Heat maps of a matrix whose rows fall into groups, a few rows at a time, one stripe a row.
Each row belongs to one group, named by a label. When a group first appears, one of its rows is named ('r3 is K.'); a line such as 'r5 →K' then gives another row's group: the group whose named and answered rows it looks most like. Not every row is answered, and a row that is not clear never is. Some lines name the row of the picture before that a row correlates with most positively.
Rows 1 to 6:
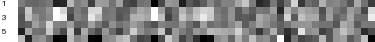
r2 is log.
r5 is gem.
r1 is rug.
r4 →gem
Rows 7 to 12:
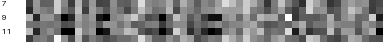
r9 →rug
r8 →gem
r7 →gem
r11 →rug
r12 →gem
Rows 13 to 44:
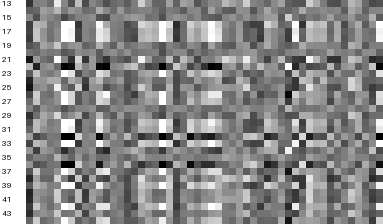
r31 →log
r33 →log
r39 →log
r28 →rug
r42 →log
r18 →log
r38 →gem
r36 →rug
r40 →gem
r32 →rug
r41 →gem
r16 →log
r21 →gem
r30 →log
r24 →gem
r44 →log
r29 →gem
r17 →log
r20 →rug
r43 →gem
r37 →log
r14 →gem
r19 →gem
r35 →gem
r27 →log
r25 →gem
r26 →log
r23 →log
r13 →gem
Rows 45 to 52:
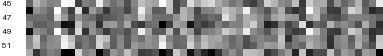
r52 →rug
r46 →gem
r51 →log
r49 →gem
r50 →log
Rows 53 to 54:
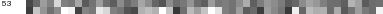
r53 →gem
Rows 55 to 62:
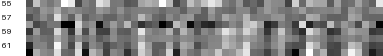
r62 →gem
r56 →gem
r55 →log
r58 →rug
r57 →gem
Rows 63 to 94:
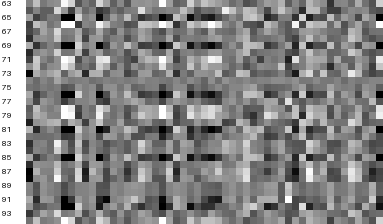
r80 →gem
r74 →gem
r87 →gem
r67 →gem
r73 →gem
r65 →rug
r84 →gem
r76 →rug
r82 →rug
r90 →rug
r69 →rug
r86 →gem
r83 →gem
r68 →gem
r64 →gem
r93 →gem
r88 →gem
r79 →log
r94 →log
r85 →rug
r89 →rug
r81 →rug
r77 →rug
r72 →log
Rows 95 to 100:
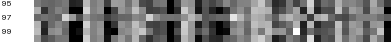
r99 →rug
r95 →rug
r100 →rug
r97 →gem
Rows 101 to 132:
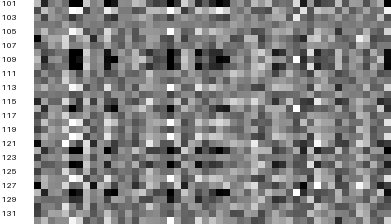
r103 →rug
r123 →gem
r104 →gem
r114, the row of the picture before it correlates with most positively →95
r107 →gem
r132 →log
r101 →rug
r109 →rug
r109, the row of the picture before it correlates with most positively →99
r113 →log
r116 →rug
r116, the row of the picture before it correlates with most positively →99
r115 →gem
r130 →gem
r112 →gem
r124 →rug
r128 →rug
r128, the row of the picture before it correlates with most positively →99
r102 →log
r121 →gem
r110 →rug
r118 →log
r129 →rug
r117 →gem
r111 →gem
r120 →log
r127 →gem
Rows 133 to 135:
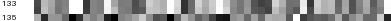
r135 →rug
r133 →log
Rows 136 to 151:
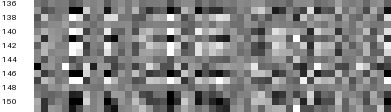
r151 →rug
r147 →log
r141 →rug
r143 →log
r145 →gem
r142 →log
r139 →gem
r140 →log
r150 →rug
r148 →gem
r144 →rug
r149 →rug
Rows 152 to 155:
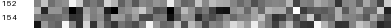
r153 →rug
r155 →gem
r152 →log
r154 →rug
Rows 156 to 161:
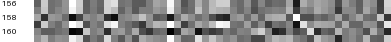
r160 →rug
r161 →log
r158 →rug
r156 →log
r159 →log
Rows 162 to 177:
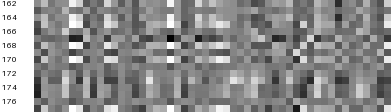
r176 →rug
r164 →log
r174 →gem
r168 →log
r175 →gem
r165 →log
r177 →log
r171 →rug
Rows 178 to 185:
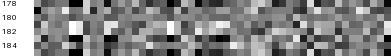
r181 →log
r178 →rug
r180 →rug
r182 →log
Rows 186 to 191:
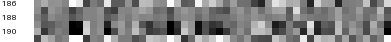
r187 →rug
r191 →log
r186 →log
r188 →rug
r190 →rug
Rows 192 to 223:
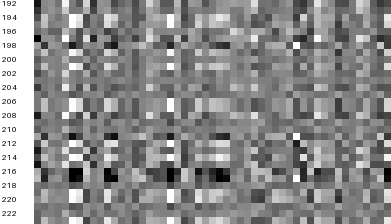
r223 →log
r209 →rug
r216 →rug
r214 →log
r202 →gem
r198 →rug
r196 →gem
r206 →log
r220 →log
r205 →rug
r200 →gem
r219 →log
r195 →log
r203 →gem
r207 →log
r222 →gem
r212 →log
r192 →gem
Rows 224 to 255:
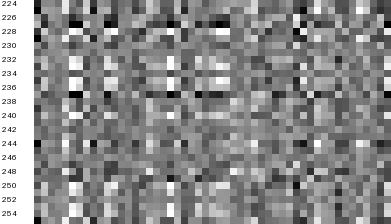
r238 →gem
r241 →gem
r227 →rug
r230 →rug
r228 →log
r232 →log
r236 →log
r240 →log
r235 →log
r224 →gem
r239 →gem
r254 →log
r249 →rug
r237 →rug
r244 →gem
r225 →gem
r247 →rug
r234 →rug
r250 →log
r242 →rug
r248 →gem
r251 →log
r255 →gem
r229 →gem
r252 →gem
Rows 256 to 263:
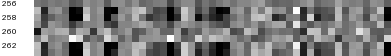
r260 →gem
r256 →rug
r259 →rug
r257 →rug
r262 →rug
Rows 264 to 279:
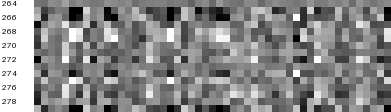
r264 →gem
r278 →gem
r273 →rug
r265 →rug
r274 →rug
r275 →log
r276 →gem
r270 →gem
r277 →gem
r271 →gem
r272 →gem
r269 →log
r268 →log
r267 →gem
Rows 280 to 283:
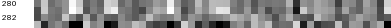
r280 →log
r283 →rug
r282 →gem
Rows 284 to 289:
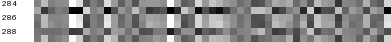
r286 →log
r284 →log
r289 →log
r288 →rug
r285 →rug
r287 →log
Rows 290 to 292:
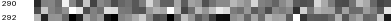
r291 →log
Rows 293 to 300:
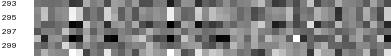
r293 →rug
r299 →gem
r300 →log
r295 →log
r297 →gem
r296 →rug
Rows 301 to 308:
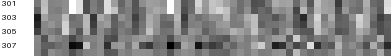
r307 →rug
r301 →log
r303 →gem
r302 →log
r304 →gem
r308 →rug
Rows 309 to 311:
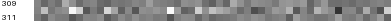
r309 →gem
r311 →rug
